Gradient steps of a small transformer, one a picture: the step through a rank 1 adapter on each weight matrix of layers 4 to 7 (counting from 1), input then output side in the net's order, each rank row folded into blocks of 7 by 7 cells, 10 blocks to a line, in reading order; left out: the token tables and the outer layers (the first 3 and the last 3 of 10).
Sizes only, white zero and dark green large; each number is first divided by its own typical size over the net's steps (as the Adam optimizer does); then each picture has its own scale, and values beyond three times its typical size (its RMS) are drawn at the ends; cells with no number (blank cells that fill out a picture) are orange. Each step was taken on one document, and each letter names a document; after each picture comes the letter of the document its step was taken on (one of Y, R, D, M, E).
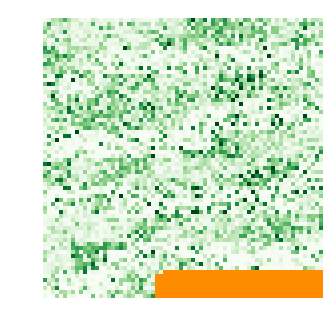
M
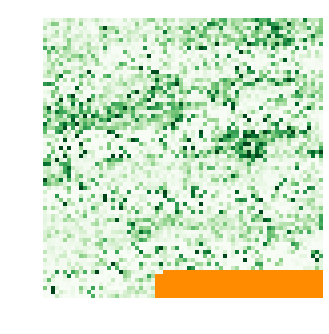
M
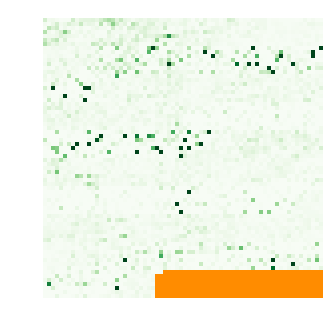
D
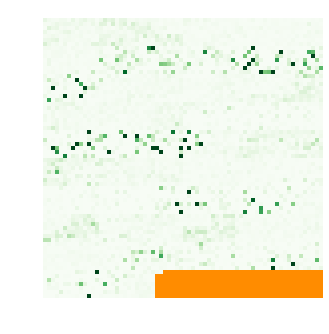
D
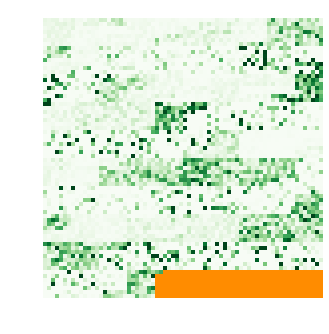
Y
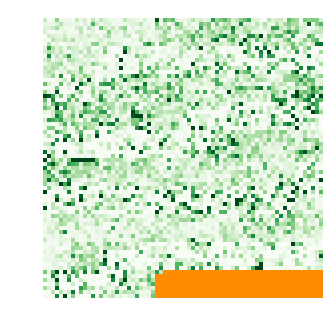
M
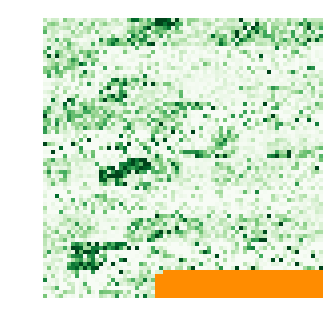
M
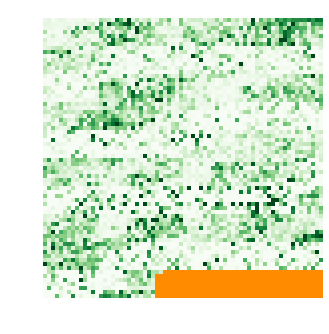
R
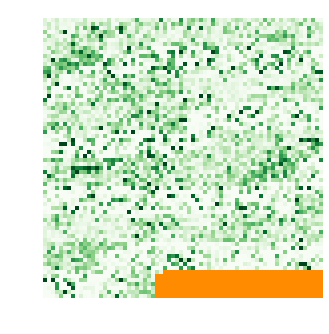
R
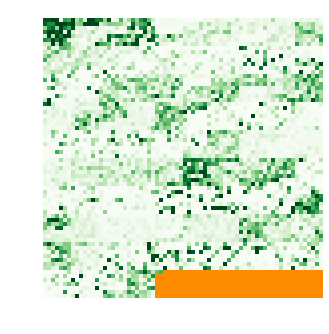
Y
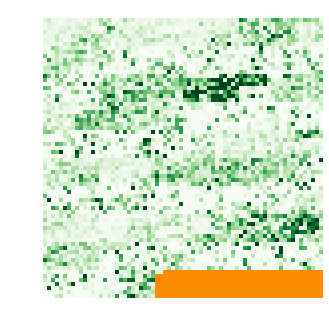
R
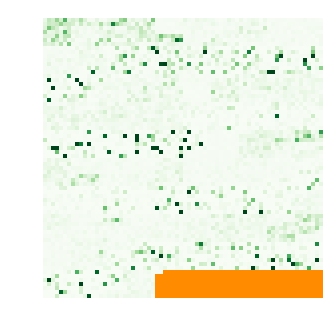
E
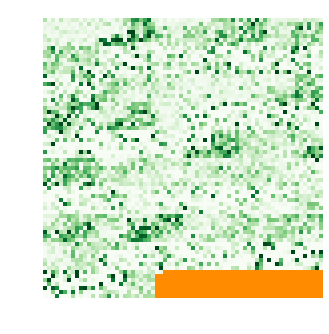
M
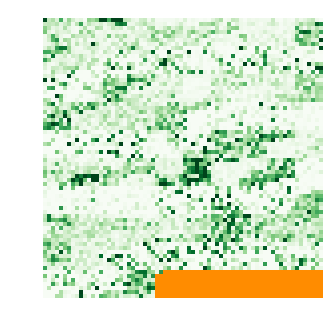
Y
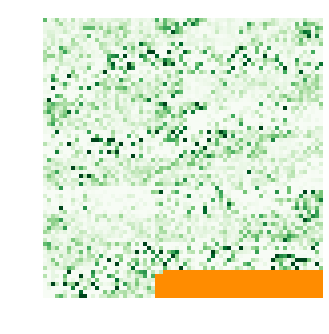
Y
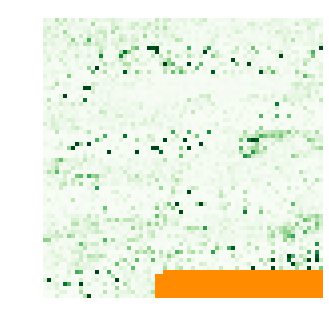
D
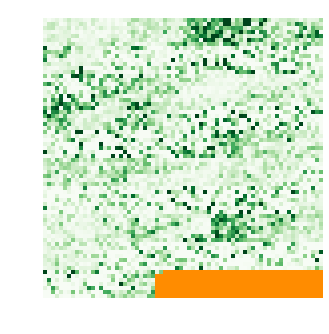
M
